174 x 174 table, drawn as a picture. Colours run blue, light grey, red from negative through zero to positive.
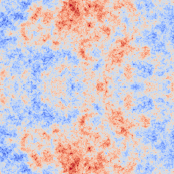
Mirror symmetry: top to bottom. Slope: none. Stripes: none. Lone odd cells: none.
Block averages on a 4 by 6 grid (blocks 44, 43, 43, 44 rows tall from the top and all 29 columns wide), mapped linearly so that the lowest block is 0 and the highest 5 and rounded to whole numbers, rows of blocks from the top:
035420 | 102321 | 102321 | 035420
